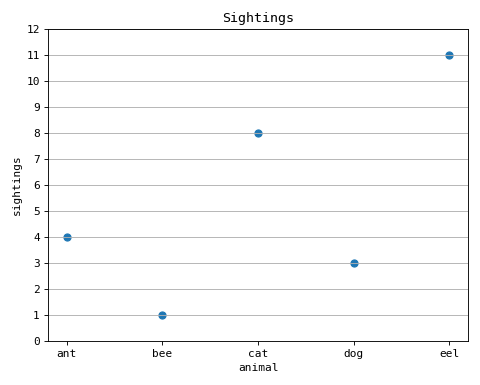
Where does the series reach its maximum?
eel
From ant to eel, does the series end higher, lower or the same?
higher
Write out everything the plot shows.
Title: Sightings
x-axis: animal, ticks ant bee cat dog eel
y-axis: sightings, ticks 0 1 2 3 4 5 6 7 8 9 10 11 12
Values:
4 1 8 3 11
